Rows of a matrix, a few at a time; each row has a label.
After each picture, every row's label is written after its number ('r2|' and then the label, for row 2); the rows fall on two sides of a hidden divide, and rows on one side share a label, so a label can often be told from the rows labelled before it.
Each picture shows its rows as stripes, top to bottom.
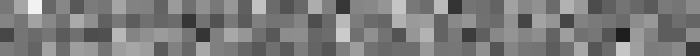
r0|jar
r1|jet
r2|jet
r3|jet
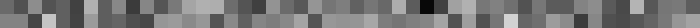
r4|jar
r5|jet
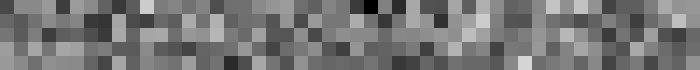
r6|jet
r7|jet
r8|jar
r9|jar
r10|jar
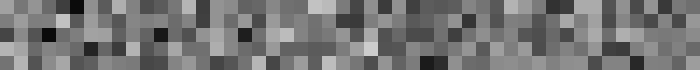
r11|jar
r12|jar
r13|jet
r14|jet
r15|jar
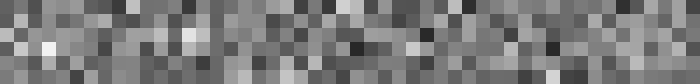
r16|jet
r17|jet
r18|jar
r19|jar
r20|jet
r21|jet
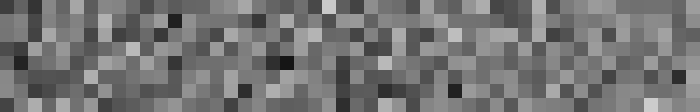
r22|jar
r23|jet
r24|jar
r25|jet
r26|jar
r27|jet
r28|jet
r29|jar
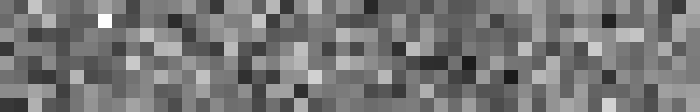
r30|jar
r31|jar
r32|jet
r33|jet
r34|jet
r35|jet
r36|jet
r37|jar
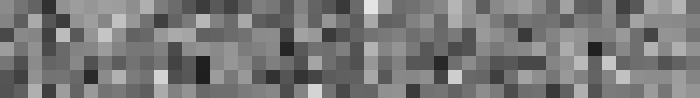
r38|jar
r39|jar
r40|jar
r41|jar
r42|jar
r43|jar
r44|jar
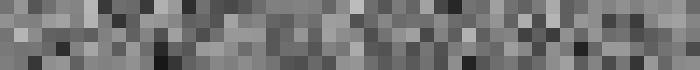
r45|jet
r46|jet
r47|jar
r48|jet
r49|jet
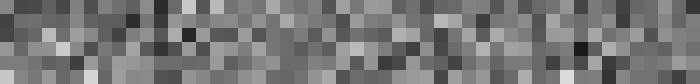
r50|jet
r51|jet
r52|jet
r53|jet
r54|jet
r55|jar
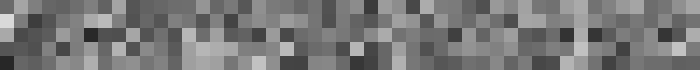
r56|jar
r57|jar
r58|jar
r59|jet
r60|jar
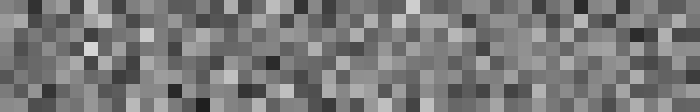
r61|jet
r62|jar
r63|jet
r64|jar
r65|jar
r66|jet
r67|jet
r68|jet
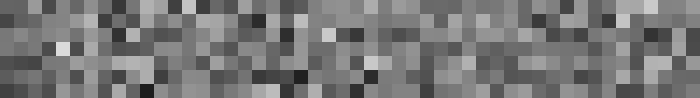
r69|jar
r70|jet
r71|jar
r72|jar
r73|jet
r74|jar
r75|jar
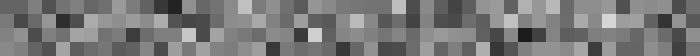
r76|jar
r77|jet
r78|jet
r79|jar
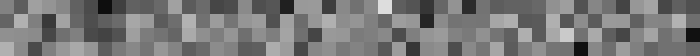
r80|jar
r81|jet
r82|jet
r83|jet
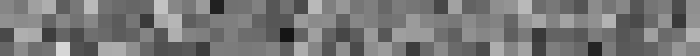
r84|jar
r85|jar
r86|jar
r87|jar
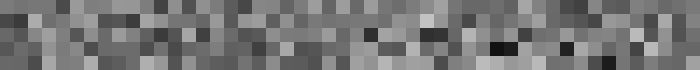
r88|jet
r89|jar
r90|jar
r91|jet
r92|jar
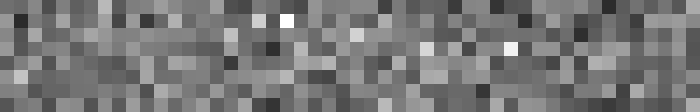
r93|jar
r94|jet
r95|jet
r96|jet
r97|jar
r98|jet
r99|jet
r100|jar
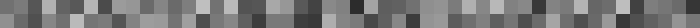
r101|jet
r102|jet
